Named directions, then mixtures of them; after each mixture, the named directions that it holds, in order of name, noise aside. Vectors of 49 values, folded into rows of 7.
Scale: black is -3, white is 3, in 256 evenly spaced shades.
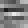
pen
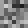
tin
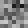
tin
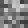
pen, tin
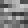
pen, tin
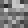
pen, tin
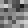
pen, tin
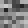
pen, tin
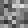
tin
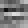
pen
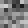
pen, tin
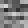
pen, tin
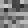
pen, tin
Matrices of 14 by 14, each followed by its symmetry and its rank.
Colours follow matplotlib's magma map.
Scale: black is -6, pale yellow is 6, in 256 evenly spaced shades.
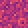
symmetric, full rank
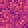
symmetric, full rank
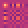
symmetric, rank one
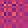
symmetric, rank one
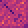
symmetric, full rank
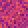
symmetric, full rank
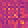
symmetric, rank three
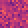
antisymmetric, full rank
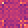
symmetric, rank three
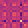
symmetric, rank two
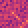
symmetric, full rank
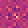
symmetric, rank two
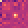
symmetric, rank three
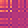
symmetric, rank one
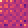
symmetric, rank two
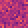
symmetric, full rank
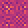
symmetric, rank three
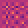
symmetric, rank two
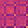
symmetric, rank two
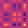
symmetric, rank one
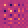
symmetric, rank two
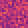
antisymmetric, full rank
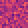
antisymmetric, full rank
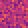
antisymmetric, full rank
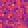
antisymmetric, full rank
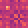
symmetric, rank three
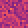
antisymmetric, full rank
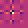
symmetric, rank one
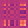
symmetric, rank one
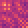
symmetric, rank three
